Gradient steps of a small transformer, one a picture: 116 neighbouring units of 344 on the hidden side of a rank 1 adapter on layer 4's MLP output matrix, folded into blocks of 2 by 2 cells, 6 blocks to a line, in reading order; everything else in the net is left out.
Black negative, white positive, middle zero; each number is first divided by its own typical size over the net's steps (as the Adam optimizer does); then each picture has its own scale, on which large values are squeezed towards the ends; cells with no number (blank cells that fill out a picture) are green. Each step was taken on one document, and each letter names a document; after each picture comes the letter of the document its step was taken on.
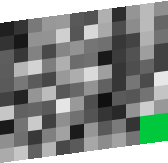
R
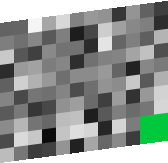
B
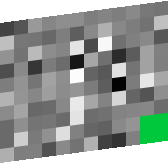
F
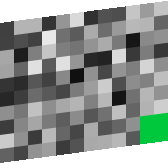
R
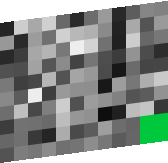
R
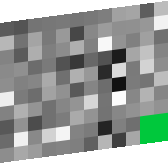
F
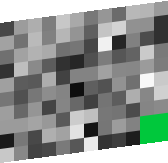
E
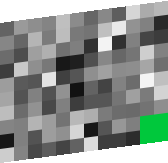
E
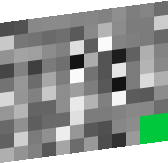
F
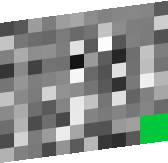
F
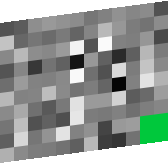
F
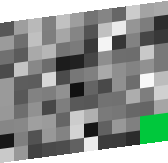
E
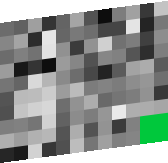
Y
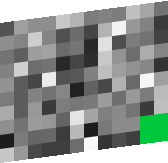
E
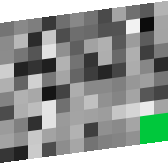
Y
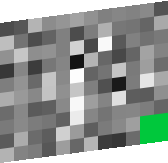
F
